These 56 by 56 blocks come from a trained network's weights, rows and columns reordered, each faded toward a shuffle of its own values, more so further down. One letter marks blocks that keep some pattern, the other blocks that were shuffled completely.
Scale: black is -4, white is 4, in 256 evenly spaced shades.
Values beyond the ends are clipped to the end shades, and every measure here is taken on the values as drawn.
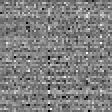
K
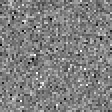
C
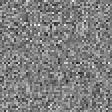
K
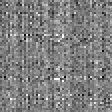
K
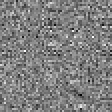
K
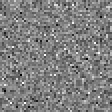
C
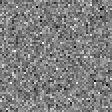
C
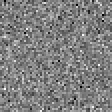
C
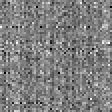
K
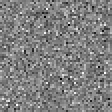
C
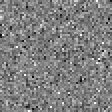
C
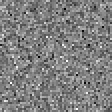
C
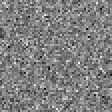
C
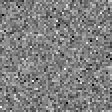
C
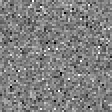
C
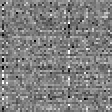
K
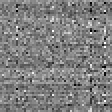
K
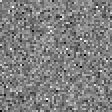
C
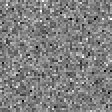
C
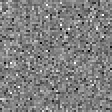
C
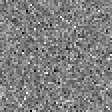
C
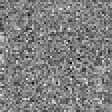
K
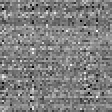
K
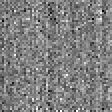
K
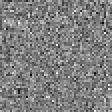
K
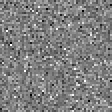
C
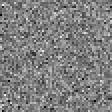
C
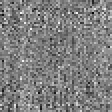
K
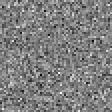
C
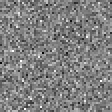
C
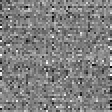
K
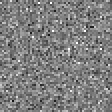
C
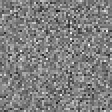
K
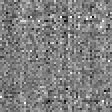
K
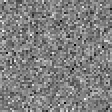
C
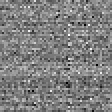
K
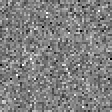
C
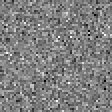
C
